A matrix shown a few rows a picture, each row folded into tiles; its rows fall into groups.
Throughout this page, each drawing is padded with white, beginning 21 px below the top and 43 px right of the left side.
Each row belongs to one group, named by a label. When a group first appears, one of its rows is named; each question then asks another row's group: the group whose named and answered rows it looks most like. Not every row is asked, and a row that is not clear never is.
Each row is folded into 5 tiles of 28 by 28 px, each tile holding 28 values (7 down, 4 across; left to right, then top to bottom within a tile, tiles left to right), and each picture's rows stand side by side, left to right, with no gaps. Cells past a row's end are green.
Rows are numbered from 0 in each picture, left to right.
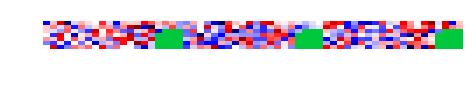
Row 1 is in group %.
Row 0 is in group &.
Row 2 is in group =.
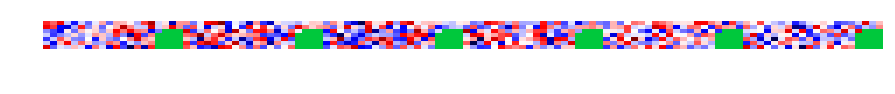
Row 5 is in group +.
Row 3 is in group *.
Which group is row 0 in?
=
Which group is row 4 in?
&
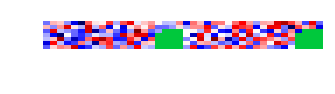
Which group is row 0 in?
%
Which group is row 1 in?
&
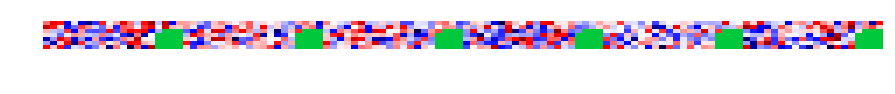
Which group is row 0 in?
=
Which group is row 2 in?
*
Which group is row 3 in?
%
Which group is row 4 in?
+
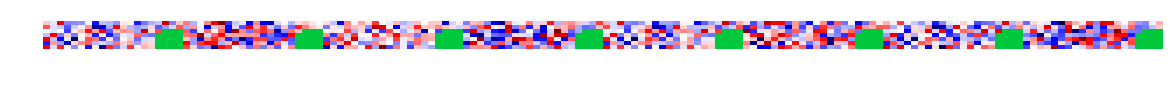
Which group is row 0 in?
+
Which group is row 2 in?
&
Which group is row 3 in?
%
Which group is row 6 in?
+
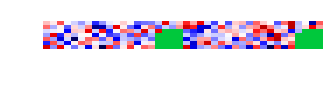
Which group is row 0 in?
+
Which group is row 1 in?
=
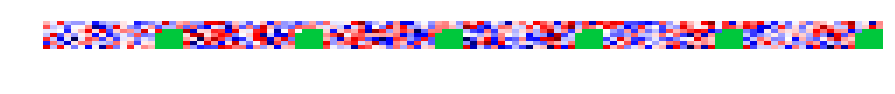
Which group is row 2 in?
*
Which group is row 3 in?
=
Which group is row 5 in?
=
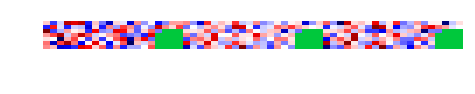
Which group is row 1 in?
&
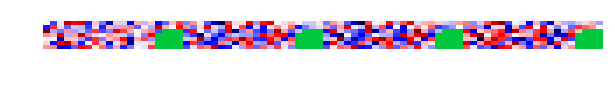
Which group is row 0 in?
*
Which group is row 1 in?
%
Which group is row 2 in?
%
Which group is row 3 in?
*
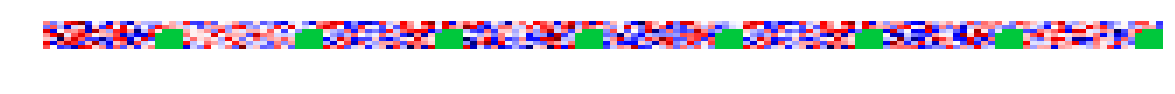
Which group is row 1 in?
&
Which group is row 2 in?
=
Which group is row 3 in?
=
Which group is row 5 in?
=
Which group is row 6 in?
%
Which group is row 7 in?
*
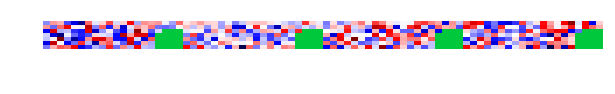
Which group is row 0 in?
%
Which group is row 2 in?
&
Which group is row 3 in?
=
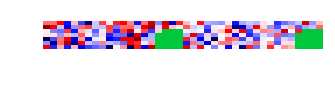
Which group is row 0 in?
=
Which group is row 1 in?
+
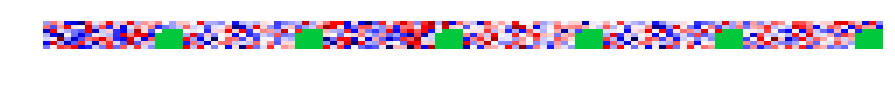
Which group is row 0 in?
%
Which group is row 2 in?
=
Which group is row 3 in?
&
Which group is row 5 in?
&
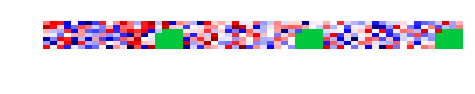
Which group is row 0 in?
=
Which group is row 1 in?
&
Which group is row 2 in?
+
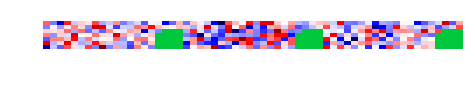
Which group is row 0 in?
&
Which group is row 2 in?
+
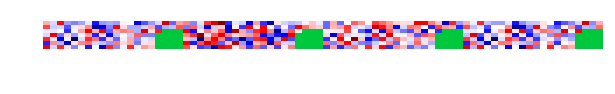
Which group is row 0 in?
+
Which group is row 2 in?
&
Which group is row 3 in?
+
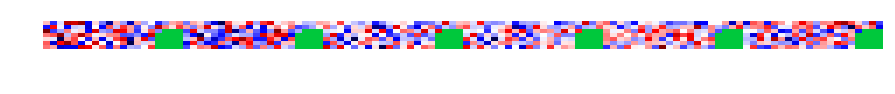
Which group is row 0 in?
*
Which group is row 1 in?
%
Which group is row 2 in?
+
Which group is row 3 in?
+
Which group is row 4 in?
&
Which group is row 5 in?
&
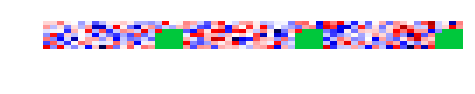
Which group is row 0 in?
+
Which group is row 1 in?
*
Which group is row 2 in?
=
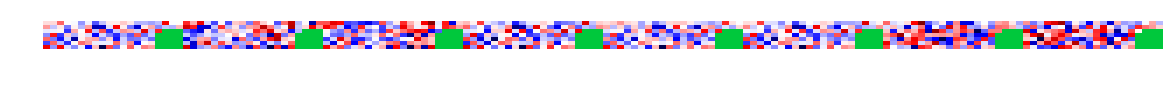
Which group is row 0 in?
+
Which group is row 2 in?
=
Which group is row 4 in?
+
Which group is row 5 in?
+
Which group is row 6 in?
*
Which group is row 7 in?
*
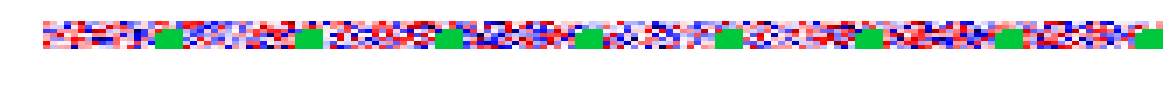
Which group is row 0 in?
*
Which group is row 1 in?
=
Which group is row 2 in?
&
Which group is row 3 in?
%
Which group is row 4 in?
+
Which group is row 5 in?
&
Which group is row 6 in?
*
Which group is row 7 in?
*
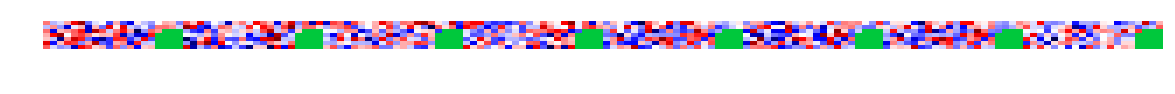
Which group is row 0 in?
*
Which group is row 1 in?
=
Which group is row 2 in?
&
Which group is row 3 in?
=
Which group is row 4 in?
%
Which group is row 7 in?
+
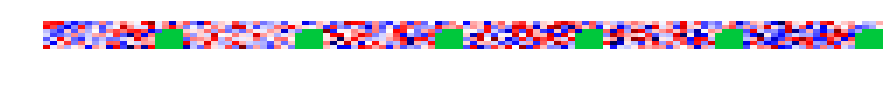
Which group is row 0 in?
=
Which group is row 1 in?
&
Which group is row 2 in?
*
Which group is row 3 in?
&
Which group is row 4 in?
*
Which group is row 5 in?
%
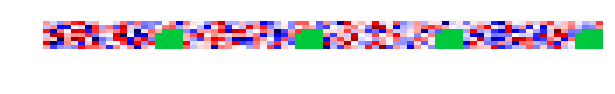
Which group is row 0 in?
*
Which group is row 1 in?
*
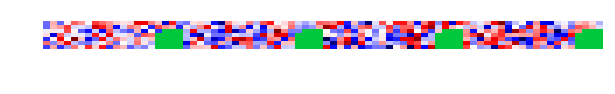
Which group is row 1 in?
%
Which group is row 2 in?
=
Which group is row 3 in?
*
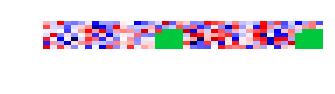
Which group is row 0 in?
+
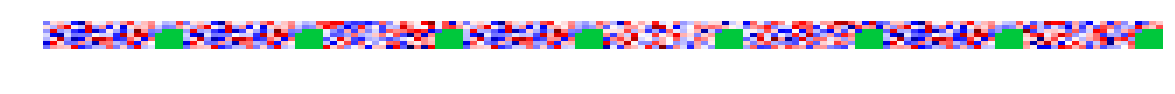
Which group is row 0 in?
%
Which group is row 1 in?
%
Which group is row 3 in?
%
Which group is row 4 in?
&
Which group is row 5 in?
&
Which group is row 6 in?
%
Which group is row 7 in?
*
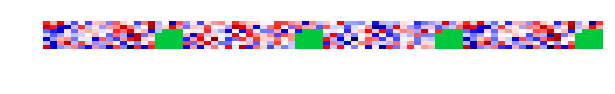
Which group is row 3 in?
=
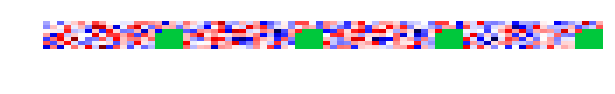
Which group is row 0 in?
&
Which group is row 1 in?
*
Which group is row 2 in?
*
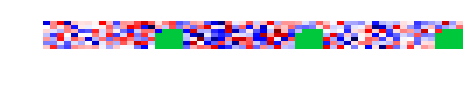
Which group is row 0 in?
&
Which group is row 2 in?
+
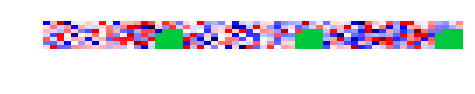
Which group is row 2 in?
%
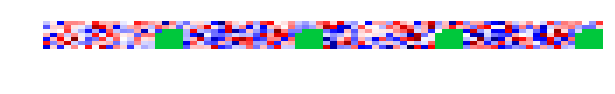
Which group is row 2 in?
=
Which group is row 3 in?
%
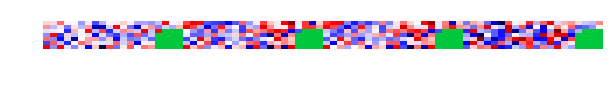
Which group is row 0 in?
+
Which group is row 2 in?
=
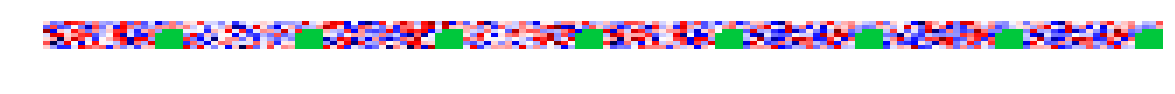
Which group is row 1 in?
+
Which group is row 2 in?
=
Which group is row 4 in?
*
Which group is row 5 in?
%
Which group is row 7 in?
%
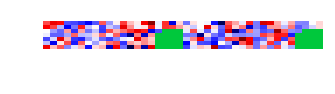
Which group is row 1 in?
%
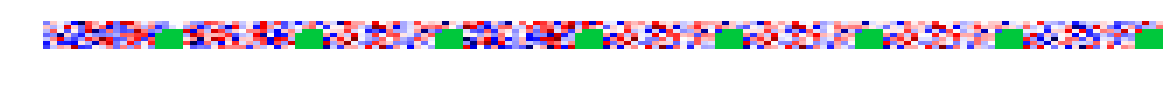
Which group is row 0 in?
%
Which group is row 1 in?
*
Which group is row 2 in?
&
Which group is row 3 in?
=
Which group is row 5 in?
&
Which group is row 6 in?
&
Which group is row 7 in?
+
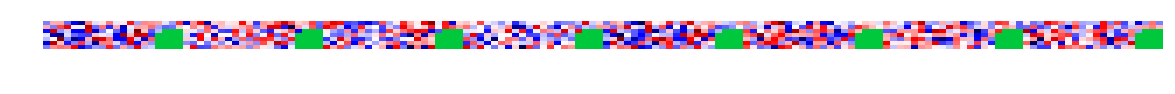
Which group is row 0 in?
%
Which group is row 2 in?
=
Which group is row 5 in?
*
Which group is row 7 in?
*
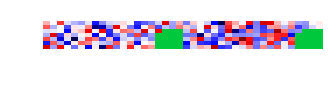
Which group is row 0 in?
+
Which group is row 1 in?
%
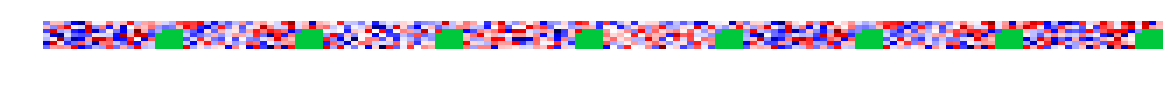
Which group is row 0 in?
%
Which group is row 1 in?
=
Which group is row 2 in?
+
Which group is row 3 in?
*
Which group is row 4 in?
&
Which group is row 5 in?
%
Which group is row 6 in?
=
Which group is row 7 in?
=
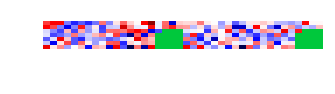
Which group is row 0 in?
=
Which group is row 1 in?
+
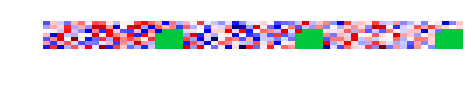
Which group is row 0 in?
&
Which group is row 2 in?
&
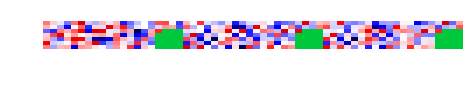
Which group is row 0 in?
*
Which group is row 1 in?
+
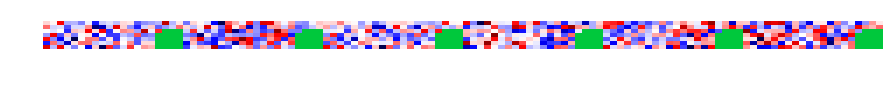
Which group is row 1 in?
%
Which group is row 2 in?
+
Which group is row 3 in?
&
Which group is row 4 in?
=
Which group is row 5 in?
*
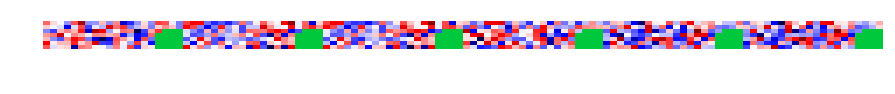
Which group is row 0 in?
*
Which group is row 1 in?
=
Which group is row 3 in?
*
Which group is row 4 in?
%
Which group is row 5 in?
%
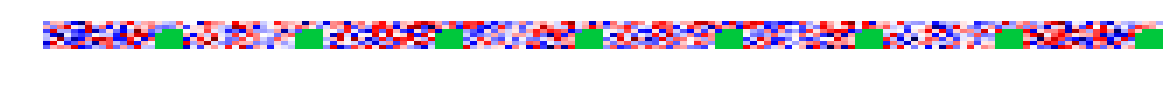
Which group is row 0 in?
%
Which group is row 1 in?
&
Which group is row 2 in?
&
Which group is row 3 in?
=
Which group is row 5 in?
=
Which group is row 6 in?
+
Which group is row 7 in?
*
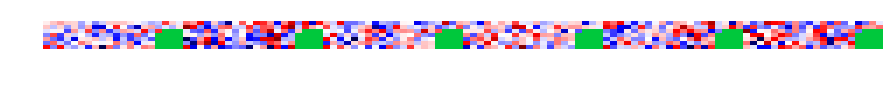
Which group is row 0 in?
+
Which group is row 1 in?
=
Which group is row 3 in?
&
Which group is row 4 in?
=
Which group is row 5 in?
*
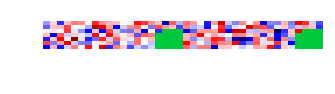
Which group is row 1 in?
*
